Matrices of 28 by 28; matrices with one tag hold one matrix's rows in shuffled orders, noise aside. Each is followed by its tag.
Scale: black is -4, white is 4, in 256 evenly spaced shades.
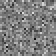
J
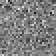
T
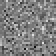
J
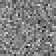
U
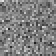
T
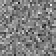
U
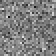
T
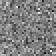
U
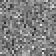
J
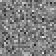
J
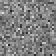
T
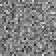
J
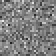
T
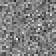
U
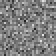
J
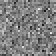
U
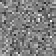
U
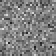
T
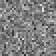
J
